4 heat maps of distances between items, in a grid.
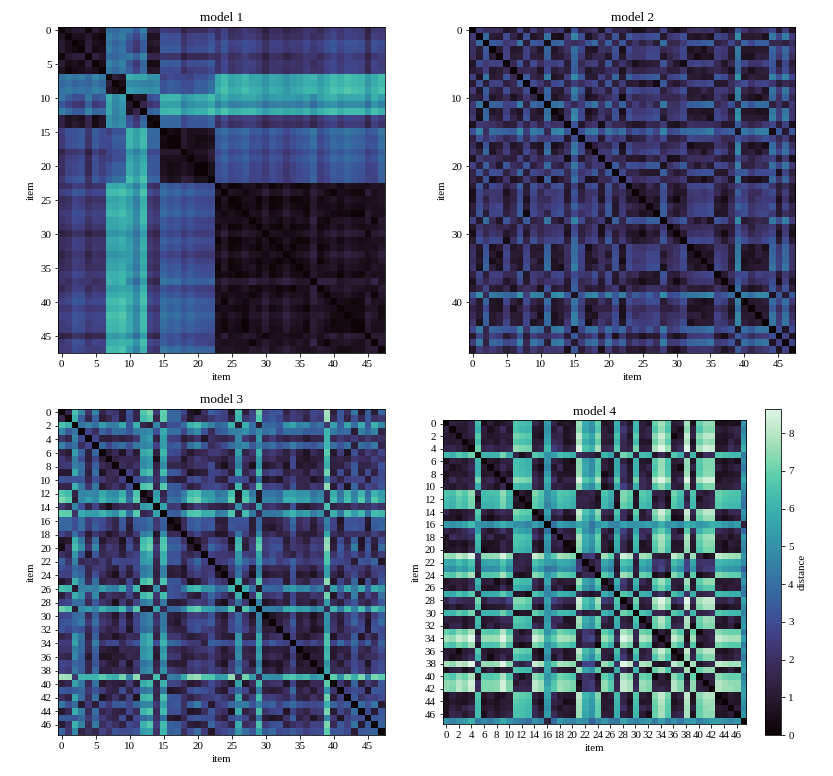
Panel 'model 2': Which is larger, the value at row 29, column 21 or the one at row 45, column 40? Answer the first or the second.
the second
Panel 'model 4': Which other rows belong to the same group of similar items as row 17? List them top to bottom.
0, 1, 2, 3, 4, 6, 7, 8, 9, 10, 14, 15, 18, 19, 20, 25, 26, 28, 29, 31, 32, 36, 37, 39, 43, 44, 45, 46
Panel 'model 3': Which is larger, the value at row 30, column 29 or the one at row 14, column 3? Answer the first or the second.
the first
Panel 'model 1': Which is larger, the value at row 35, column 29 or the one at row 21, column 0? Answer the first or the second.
the second
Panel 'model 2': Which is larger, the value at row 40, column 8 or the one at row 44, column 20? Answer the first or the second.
the second
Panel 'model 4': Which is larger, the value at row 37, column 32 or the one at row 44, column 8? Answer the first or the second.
the first
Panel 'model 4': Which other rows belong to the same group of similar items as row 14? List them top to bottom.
0, 1, 2, 3, 4, 6, 7, 8, 9, 10, 15, 17, 18, 19, 20, 25, 26, 28, 29, 31, 32, 36, 37, 39, 43, 44, 45, 46
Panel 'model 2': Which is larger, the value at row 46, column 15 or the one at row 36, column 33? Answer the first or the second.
the second
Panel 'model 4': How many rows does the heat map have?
48
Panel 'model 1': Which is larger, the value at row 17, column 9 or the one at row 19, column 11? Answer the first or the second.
the second
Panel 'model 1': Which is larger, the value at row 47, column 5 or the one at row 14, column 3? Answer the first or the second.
the first
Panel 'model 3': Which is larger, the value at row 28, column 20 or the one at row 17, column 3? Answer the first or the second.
the second
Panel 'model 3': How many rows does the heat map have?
48
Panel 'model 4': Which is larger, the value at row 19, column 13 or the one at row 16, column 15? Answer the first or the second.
the first
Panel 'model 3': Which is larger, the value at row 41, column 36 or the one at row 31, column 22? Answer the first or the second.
the second
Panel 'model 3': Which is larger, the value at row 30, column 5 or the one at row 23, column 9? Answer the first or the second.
the first
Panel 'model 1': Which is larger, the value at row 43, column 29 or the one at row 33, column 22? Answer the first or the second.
the second
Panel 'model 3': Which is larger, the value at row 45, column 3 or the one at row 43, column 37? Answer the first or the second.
the first
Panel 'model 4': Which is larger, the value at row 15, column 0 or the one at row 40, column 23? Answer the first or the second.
the second
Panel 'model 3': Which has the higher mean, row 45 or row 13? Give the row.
13
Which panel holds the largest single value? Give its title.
model 4
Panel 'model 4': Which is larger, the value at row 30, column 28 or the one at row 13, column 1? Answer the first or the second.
the first
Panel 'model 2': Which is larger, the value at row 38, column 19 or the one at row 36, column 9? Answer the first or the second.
the second
